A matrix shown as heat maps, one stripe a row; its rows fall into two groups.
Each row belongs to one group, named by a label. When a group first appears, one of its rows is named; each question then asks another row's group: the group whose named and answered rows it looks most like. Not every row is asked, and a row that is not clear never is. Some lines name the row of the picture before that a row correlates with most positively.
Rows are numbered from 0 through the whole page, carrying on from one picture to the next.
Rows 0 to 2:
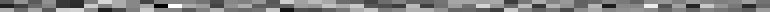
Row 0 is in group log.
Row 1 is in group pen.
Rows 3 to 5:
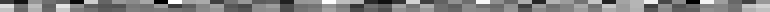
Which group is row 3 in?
pen
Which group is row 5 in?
pen
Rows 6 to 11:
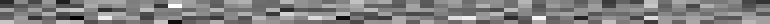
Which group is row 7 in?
pen
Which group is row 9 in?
log
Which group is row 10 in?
log
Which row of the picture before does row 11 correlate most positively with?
4
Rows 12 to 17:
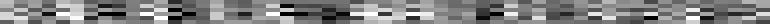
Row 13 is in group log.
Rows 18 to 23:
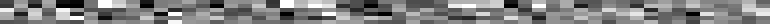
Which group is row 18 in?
log
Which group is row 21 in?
pen
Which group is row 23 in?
pen
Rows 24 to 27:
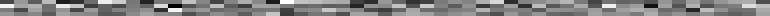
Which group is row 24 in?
log
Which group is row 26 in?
pen
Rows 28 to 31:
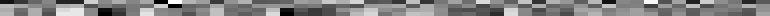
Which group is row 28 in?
pen
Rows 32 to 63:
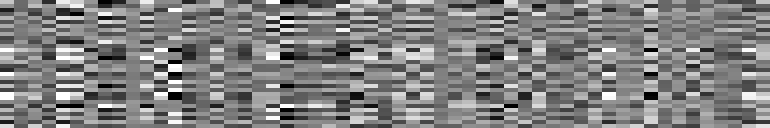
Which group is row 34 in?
pen
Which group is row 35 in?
log
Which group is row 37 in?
log
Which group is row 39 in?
log
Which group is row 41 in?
pen
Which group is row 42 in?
log
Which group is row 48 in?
pen
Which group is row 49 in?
pen
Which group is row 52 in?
pen
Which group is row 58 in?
log
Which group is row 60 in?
pen
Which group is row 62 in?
pen
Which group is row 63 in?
pen
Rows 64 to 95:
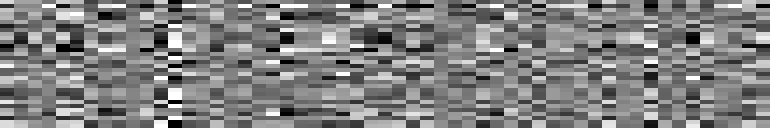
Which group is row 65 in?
log
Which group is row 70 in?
pen
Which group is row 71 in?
log
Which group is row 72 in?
pen
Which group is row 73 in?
pen
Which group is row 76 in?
log
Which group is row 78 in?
pen
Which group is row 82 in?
log
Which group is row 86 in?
pen
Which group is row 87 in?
pen
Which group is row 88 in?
pen
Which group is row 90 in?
pen
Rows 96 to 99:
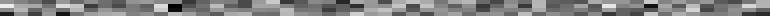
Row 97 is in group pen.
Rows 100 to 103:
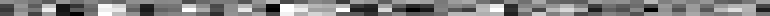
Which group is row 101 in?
log
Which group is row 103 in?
log
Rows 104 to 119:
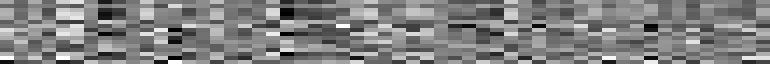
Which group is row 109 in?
log
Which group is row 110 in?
log
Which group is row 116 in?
log
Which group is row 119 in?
pen
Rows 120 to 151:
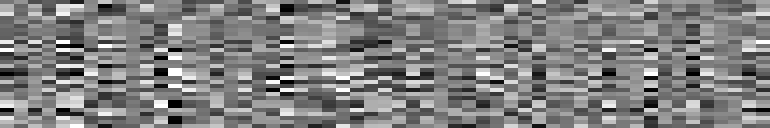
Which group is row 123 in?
pen
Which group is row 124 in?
log
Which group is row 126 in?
pen
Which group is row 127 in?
pen
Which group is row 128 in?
pen
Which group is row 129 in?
log
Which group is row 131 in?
log
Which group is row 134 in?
pen
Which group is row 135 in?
log
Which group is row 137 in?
pen
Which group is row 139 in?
log
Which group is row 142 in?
log
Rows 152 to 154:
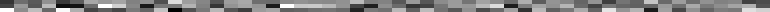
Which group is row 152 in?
pen
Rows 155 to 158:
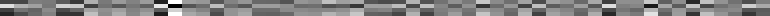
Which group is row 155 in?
pen
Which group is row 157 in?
pen
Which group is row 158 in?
pen
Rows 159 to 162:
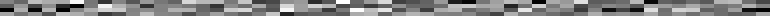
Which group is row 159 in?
log
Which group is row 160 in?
log
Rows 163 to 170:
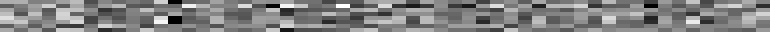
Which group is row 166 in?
pen
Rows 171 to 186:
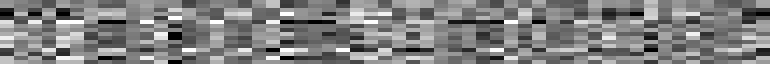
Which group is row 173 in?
pen
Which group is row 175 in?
pen
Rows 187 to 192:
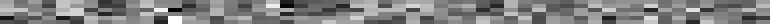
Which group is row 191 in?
pen
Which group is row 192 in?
pen
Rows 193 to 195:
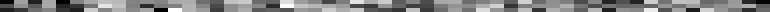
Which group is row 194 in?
log
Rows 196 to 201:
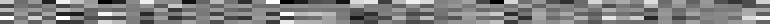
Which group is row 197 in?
pen
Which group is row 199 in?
log
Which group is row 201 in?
log
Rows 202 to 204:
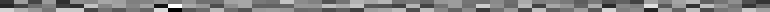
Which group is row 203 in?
pen
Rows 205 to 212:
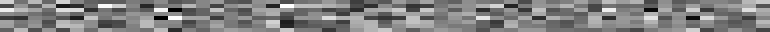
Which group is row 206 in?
log
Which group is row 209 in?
pen
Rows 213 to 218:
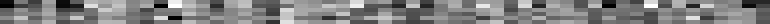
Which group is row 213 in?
pen
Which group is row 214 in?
pen
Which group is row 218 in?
log
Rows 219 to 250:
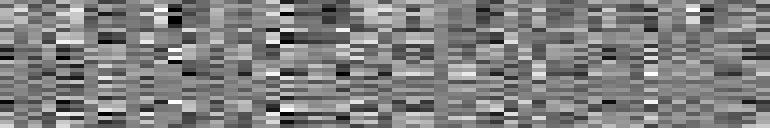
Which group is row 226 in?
log
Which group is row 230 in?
log
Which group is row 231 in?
pen
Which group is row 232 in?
log
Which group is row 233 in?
pen
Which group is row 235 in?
log
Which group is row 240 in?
log
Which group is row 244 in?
pen
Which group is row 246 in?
log
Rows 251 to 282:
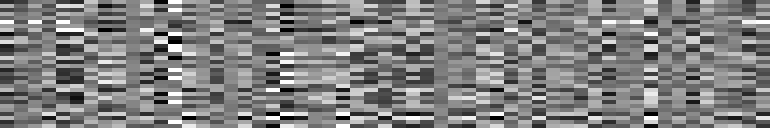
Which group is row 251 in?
pen
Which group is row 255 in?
log
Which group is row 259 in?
pen
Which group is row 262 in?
pen
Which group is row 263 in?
pen
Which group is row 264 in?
log
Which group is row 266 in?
log
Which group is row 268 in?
pen
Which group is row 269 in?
log
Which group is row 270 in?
pen
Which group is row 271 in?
log
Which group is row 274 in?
pen
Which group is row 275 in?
log
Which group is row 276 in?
pen
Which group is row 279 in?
log
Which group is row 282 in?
log
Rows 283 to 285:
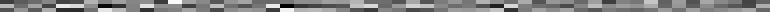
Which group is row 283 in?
pen
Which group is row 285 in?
log
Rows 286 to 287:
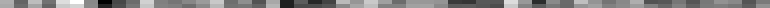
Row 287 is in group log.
